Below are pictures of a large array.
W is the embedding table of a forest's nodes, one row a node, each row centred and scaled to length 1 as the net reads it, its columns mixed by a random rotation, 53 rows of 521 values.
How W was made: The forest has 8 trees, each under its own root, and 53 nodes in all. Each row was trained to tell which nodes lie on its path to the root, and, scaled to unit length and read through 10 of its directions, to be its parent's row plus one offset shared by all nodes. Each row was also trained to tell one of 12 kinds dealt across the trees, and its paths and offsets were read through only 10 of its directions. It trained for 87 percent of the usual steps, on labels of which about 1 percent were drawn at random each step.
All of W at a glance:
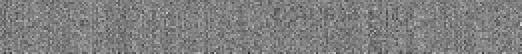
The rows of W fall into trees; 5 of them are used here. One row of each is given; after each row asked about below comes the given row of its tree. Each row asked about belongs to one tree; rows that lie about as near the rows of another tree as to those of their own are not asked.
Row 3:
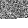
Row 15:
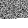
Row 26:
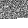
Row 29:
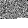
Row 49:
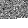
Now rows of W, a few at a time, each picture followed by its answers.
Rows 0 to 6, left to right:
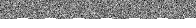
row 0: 3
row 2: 49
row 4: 15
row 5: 29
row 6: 29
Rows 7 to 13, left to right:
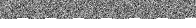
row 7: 3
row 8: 3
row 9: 3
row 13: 15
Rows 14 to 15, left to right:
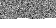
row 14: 29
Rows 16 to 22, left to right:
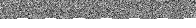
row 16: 29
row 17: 29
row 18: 15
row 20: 3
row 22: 15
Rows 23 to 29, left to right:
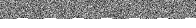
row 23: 29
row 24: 15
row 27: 15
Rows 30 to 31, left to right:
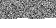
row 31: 15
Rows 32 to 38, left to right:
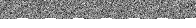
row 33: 26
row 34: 29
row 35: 29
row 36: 15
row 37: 29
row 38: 3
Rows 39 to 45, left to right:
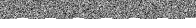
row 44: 15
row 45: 26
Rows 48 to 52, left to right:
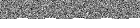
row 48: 29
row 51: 15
